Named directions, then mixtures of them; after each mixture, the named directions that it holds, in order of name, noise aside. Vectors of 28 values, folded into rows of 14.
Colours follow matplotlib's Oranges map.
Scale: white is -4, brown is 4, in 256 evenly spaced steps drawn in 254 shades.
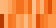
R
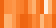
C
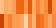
R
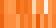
C, R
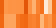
C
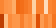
C, R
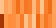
R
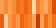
C, R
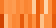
C, R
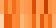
C, R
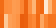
C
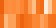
C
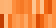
R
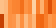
R
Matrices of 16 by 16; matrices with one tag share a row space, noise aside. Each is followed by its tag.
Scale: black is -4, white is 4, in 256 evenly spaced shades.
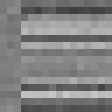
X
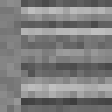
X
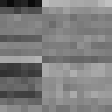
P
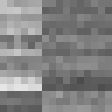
P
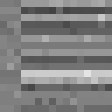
X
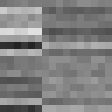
P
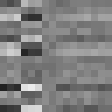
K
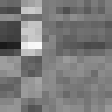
K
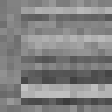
X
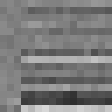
X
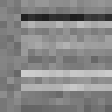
X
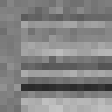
X
